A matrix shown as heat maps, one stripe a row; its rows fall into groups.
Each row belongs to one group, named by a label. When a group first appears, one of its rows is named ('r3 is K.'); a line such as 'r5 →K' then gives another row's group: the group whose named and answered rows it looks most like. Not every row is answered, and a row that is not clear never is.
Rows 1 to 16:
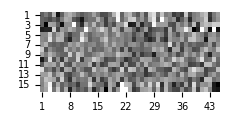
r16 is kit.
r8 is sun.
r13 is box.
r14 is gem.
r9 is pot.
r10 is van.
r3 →sun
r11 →gem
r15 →kit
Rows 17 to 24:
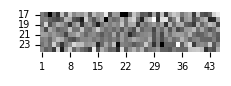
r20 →pot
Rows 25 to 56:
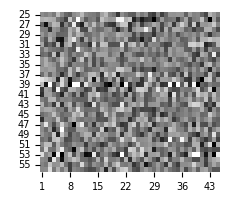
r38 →gem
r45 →box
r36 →pot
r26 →pot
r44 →pot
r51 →gem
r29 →pot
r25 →box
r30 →sun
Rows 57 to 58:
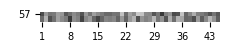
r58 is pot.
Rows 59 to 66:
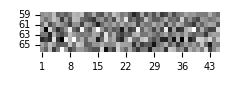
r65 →pot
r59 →box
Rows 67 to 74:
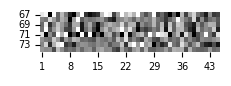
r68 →van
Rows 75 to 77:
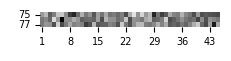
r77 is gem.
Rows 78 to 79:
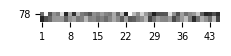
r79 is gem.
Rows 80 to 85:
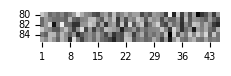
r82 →kit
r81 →kit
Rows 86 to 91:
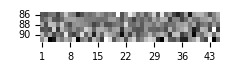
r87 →sun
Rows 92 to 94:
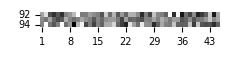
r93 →sun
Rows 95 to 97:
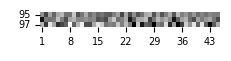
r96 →gem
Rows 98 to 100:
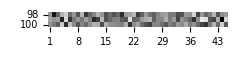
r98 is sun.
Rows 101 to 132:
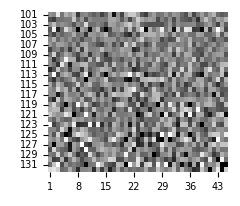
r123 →sun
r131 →kit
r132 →gem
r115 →pot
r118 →van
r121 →box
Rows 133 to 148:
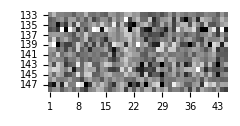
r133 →pot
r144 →box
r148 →kit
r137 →pot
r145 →pot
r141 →kit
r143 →pot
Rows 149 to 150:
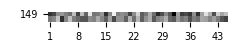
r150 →kit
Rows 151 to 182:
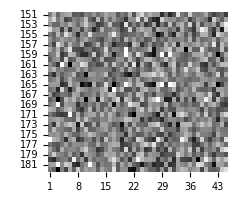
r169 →kit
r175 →box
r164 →kit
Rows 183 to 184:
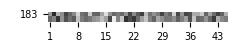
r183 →pot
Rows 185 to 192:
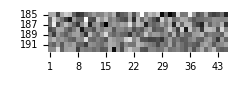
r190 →pot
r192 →kit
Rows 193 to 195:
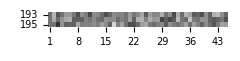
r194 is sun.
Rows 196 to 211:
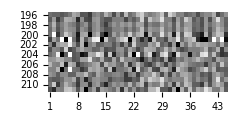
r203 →gem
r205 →box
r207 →kit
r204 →kit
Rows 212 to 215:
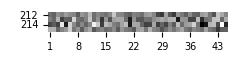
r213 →sun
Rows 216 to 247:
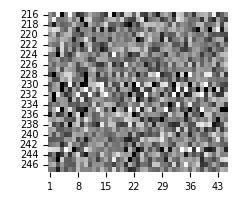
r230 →kit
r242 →kit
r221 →box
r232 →pot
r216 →kit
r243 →box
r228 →van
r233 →sun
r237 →pot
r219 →gem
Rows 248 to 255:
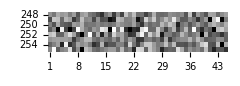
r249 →gem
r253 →box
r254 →gem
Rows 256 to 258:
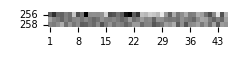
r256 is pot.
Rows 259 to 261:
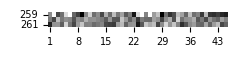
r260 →van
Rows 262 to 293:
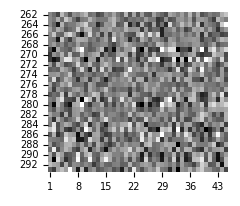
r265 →pot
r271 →van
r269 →sun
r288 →sun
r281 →sun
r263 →box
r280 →sun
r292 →gem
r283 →pot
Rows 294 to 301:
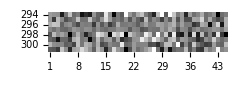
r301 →box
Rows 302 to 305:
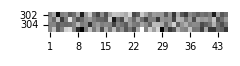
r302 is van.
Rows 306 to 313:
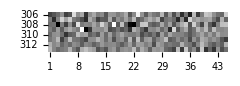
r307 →van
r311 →kit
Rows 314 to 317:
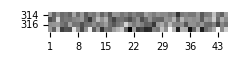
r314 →sun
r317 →sun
